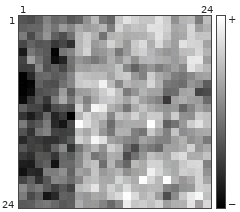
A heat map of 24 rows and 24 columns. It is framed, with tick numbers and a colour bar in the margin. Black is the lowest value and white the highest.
No regular stripes run through it. The right part is higher, past a seam about 30% of the way across. The texture is blotchy. No row or column stands out.
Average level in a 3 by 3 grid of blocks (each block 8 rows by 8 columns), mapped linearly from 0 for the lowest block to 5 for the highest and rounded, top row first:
145 | 053 | 045
